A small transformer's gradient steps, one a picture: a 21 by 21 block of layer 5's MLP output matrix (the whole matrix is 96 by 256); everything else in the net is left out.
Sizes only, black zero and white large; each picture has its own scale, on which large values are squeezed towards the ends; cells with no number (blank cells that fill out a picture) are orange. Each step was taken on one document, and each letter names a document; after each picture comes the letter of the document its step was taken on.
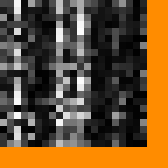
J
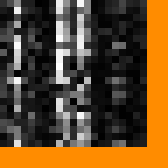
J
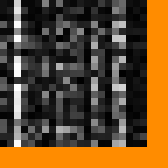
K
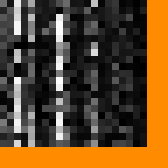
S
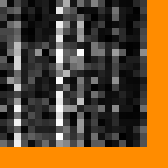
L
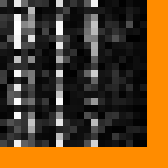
S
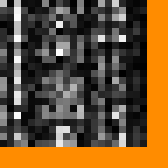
K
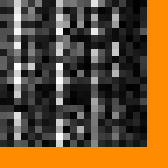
L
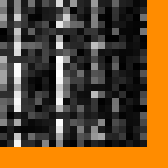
L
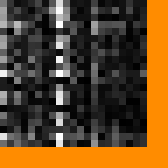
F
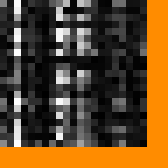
J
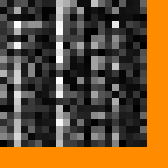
L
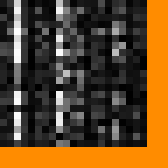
K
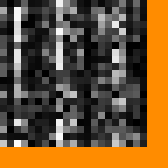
K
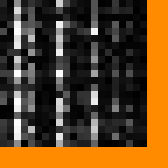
S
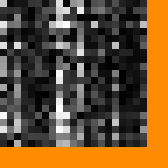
F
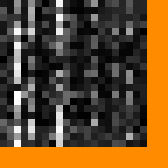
S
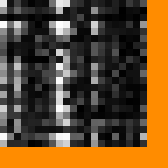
F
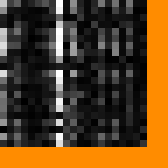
F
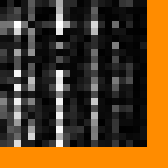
S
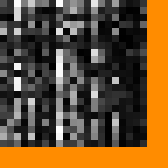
L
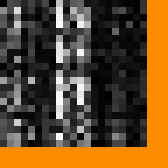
J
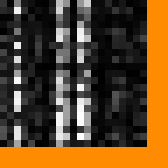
J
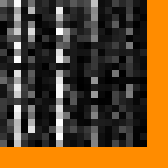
S
